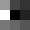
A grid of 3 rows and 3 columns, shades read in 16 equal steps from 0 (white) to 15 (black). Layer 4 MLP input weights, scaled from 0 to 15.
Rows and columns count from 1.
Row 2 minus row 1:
-6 4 1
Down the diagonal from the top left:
6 15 10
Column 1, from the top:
6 0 8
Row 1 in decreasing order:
12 11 6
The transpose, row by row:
6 0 8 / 11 15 9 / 12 13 10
